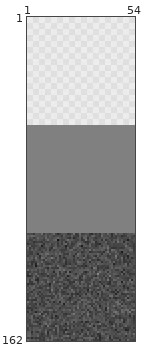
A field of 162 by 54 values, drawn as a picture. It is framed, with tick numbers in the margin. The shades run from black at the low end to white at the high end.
It is made of 3 by 1 panels. Panel 1,1: very high, checkered, faint in contrast. Panel 2,1: middling, flat. Panel 3,1: low, fine-grained.
